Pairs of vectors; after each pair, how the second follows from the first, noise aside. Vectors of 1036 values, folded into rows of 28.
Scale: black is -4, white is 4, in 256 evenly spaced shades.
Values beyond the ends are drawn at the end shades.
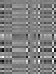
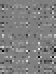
partly zeroed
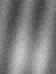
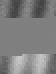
partly zeroed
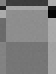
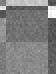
negated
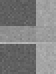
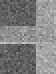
copied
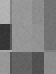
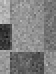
copied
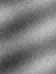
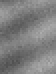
shrunk
